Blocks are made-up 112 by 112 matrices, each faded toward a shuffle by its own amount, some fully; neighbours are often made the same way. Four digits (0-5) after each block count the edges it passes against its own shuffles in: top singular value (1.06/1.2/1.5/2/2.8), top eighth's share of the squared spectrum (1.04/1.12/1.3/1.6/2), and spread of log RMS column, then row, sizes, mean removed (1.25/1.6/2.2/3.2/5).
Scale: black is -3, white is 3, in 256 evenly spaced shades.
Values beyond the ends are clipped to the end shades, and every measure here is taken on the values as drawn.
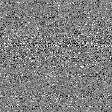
1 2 0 4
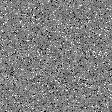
0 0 0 0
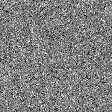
2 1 0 0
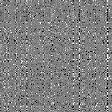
5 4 3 2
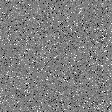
3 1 0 0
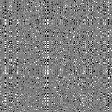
5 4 3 3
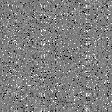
4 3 2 1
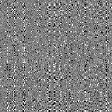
5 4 3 3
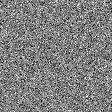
0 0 0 0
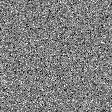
0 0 0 0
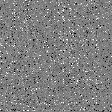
3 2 1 1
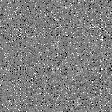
4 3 1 2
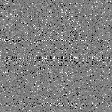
4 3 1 2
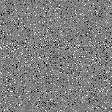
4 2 1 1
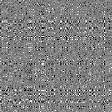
5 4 3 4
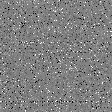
3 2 0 1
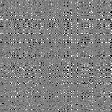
5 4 3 4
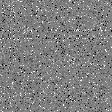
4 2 1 1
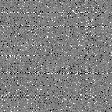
4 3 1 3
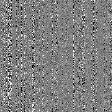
2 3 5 0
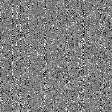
2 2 3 0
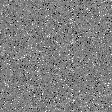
1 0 0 0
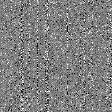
2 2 3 0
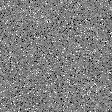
0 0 0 0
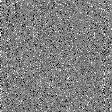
2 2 2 0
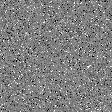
0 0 0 0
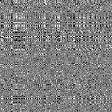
5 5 3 4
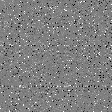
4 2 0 1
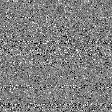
1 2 0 3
